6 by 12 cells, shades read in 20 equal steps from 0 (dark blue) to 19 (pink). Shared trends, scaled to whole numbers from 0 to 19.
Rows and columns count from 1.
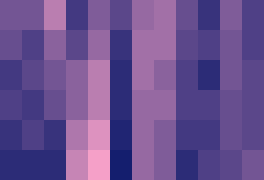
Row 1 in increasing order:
3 4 5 6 7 8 8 9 9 11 12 14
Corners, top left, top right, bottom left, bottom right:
8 5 2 8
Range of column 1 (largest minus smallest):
6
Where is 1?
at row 5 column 6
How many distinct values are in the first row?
10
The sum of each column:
29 30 44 58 84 14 68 63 29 24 45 36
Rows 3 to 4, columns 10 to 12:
2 8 6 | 5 7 6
